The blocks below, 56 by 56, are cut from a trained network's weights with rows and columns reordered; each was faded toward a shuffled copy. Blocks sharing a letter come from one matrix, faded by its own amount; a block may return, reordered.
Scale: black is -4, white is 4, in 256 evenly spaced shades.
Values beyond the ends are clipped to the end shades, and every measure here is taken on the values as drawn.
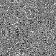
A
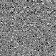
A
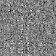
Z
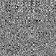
Z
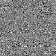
A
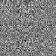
Z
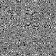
A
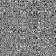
Z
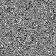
A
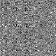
Z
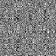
Z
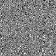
A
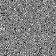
A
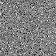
A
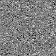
A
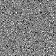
A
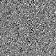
A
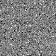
A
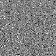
A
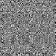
Z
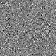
A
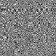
Z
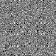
Z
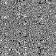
Z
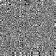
Z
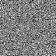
A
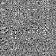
Z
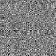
Z
